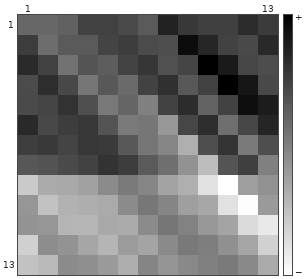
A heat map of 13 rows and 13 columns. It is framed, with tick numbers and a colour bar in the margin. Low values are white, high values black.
The middle right is the roughest part. The ninth with the highest average is the top right. The grain runs diagonally down to the right. A horizontal seam about 60% of the way down splits the table, and the top part is higher.
